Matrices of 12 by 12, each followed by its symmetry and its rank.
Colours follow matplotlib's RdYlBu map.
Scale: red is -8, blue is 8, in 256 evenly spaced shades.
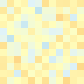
symmetric, full rank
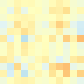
neither, rank two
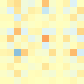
neither, rank two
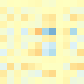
neither, rank two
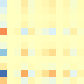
neither, rank one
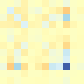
symmetric, rank two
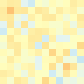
symmetric, full rank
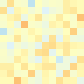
symmetric, full rank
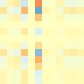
neither, rank one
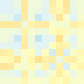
symmetric, rank two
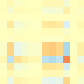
neither, rank one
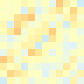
symmetric, full rank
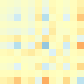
symmetric, rank two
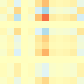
neither, rank one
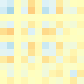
symmetric, rank two
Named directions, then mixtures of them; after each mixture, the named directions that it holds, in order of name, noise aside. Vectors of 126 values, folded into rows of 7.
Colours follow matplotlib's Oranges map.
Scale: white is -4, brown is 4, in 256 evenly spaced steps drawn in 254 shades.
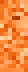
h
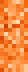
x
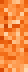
x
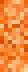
x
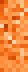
h, x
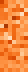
h, x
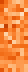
h, x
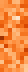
h, x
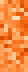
h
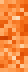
h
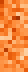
h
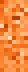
h, x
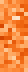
h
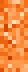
x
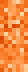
x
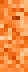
h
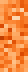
h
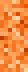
h, x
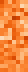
h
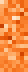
h, x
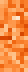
h
